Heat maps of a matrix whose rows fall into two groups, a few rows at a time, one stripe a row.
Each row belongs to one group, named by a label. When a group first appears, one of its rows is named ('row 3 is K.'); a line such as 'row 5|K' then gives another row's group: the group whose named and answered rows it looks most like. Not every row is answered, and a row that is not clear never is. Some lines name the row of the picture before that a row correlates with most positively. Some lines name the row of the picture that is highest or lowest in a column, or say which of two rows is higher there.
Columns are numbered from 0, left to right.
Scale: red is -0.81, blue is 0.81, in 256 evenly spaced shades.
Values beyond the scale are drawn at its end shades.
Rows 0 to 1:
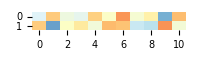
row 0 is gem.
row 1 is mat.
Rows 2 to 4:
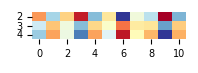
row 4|gem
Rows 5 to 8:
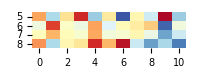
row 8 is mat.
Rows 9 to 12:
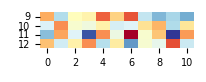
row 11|gem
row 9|mat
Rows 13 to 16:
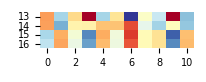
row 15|gem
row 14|mat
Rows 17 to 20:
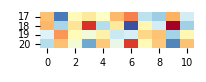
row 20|gem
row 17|mat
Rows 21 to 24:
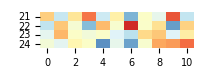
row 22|gem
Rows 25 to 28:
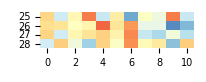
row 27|mat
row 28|gem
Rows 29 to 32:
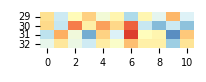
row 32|gem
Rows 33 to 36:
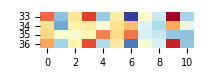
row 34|mat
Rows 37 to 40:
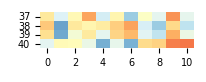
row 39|mat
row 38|mat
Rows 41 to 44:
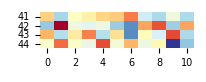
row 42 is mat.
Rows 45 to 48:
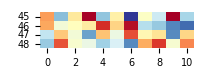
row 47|gem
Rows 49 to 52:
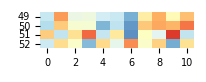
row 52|gem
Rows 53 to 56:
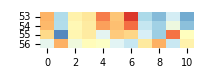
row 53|mat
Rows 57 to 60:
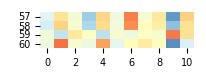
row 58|gem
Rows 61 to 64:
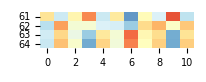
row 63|gem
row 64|gem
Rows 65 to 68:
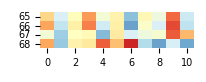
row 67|mat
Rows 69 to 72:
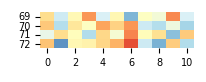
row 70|mat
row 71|gem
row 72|mat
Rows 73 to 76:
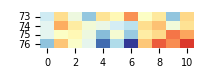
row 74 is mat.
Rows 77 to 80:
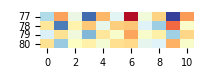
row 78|mat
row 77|gem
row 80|mat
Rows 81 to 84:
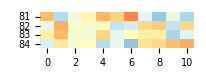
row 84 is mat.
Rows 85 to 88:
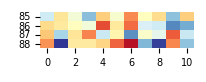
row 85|gem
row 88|mat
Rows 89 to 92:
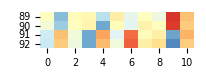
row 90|mat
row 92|gem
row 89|mat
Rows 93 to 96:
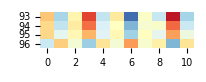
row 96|gem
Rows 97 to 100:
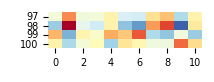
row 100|mat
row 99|mat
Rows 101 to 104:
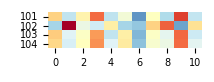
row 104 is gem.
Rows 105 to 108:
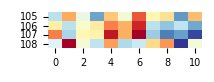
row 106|mat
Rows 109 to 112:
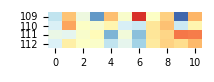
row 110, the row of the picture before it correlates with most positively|108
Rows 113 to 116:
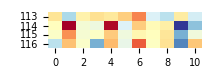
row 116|gem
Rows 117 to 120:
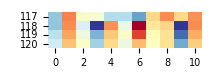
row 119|gem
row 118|gem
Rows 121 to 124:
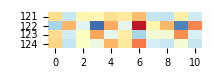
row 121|mat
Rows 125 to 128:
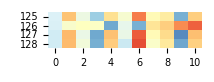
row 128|gem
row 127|gem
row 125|gem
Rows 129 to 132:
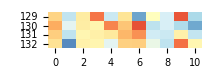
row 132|mat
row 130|mat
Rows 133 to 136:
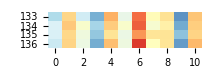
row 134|gem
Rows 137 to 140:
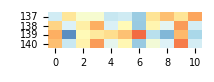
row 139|mat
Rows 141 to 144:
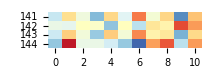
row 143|gem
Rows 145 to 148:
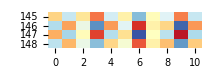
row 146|gem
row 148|gem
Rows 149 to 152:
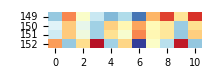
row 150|gem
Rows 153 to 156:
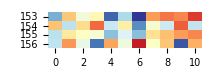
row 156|gem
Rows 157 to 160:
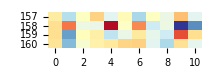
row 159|mat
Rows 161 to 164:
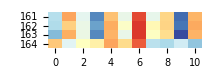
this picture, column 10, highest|164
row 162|gem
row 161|gem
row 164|mat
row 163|gem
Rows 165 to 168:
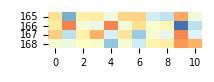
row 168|mat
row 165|mat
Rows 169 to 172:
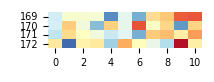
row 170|gem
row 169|mat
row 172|mat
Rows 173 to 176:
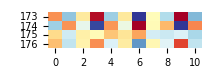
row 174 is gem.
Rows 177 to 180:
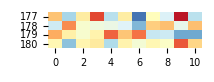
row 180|mat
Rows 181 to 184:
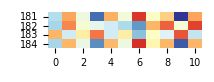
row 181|gem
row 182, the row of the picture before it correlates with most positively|178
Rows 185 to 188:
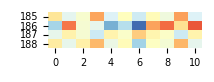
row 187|gem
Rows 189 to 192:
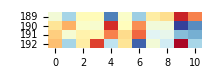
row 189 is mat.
